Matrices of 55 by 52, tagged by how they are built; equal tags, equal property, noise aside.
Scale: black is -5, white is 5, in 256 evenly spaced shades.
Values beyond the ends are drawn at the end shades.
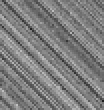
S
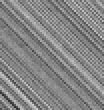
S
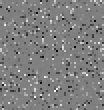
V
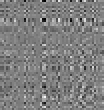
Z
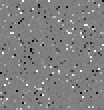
V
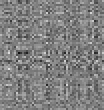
Z
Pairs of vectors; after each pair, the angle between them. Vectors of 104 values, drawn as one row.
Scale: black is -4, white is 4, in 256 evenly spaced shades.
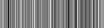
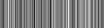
nearly opposite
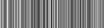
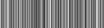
partly aligned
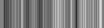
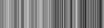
nearly opposite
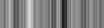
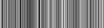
partly opposed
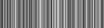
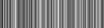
nearly parallel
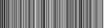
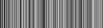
nearly parallel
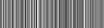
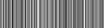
nearly parallel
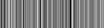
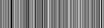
orthogonal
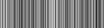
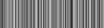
orthogonal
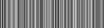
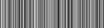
partly aligned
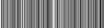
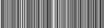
nearly parallel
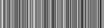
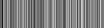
nearly opposite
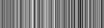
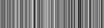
nearly parallel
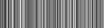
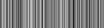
partly opposed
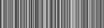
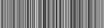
nearly opposite
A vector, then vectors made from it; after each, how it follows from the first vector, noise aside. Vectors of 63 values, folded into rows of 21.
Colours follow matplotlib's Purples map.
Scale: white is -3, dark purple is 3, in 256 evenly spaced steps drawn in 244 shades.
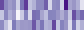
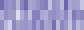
shrunk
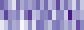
wrapped around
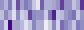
wrapped around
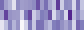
wrapped around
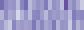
shrunk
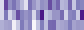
wrapped around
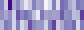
wrapped around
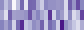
wrapped around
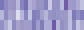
shrunk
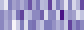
wrapped around
